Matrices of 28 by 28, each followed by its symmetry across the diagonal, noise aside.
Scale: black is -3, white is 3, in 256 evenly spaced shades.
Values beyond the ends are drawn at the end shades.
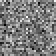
neither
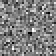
antisymmetric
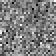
neither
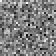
neither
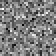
neither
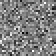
neither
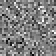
antisymmetric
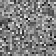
neither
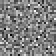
antisymmetric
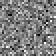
neither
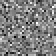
antisymmetric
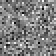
antisymmetric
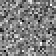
antisymmetric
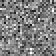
neither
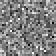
neither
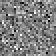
antisymmetric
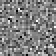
antisymmetric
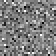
neither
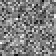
antisymmetric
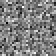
antisymmetric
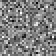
antisymmetric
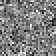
antisymmetric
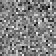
neither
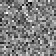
neither
